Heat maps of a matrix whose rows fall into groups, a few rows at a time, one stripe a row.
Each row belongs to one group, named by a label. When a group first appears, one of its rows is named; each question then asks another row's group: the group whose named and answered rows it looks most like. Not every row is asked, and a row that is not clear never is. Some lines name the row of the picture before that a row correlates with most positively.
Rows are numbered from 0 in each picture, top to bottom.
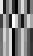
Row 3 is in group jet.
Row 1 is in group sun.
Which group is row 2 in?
jet
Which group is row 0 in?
jet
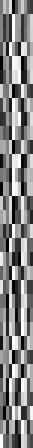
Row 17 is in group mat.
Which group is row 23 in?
mat
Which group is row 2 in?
sun
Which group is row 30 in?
mat
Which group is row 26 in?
sun
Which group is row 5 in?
sun
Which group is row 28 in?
mat
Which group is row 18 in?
jet
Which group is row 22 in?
mat
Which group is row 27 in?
mat
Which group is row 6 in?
jet
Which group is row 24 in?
sun
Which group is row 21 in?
mat
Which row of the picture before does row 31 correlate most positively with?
0
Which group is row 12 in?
sun
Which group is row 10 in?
jet
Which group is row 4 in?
sun
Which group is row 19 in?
sun
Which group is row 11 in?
sun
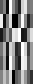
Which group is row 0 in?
mat
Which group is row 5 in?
jet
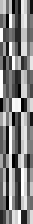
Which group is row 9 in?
mat
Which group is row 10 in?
mat
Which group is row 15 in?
sun
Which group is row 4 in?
sun
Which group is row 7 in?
sun
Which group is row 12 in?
mat
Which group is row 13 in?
mat
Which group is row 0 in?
jet
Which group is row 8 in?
jet
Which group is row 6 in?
jet
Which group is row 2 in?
jet
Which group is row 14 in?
mat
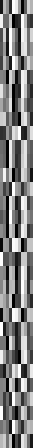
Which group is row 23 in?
jet
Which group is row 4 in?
sun
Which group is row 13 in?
sun
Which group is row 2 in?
mat
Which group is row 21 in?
jet
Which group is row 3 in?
mat
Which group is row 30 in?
sun
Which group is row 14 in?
mat
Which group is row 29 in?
jet
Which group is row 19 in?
mat
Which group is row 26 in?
sun
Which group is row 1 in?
jet
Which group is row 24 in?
mat
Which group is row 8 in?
jet
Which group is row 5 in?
mat
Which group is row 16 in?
mat
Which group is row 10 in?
mat
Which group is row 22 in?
sun
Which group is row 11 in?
mat
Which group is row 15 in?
mat
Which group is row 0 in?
sun
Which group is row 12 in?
jet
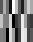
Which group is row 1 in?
jet
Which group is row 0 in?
sun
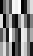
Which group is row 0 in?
sun
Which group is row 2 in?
mat
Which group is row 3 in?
jet
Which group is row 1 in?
jet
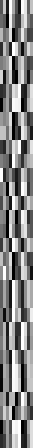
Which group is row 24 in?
mat
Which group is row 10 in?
sun
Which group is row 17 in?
sun
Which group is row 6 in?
sun
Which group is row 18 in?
jet
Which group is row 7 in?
sun
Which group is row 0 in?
mat
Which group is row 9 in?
jet
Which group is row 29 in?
jet
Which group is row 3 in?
sun
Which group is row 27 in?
sun
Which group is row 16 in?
mat
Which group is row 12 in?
jet
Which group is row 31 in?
sun
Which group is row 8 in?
jet
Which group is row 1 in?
mat
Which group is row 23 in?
mat
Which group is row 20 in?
sun
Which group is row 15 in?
mat
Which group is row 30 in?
sun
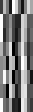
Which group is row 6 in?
mat
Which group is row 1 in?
jet
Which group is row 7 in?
jet
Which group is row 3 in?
jet
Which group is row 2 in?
jet
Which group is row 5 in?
jet
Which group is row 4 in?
mat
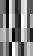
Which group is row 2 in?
jet
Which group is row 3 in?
sun
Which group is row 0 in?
mat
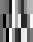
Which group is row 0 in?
sun
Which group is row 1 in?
sun
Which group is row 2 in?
mat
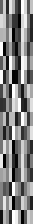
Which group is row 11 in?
jet
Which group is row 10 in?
jet
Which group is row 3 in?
jet
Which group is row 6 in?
sun
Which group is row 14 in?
jet
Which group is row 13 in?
sun
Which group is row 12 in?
jet
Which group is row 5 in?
jet
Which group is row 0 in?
mat
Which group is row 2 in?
jet
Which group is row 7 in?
sun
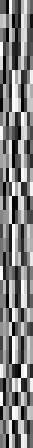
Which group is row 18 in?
sun
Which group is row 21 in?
mat
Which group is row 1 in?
jet
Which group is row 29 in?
sun
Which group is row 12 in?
mat
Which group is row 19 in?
jet
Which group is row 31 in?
mat
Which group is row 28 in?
jet
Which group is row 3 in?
jet
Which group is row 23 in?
jet
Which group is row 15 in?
jet
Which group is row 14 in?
jet
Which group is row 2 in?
mat
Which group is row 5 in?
sun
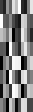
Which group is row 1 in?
jet
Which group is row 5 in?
mat
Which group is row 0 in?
sun
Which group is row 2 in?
jet
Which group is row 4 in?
sun
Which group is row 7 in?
mat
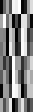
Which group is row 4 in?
sun
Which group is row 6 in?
sun
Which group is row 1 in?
jet
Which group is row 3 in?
mat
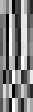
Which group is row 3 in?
mat
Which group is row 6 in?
jet
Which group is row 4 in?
mat
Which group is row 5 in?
sun
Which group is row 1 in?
mat
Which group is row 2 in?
mat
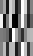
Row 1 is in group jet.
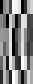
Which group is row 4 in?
mat
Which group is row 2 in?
jet
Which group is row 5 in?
sun
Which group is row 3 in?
jet
